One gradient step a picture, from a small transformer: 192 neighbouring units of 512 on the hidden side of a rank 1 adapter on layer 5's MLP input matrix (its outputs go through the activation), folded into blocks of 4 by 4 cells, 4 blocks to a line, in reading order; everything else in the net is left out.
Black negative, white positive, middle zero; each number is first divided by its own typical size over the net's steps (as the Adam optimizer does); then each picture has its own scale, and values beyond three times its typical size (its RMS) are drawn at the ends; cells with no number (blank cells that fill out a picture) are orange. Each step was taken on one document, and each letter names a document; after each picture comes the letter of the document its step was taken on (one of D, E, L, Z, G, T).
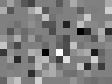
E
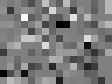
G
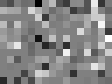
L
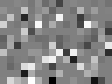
G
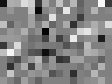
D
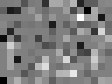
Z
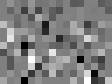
D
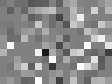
G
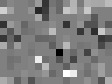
Z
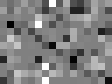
Z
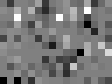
Z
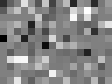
L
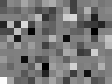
L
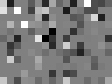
L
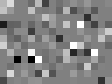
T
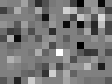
L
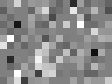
E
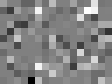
Z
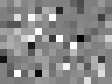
D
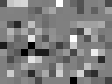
D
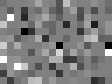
G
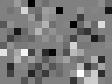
D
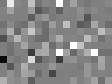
T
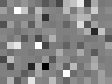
Z
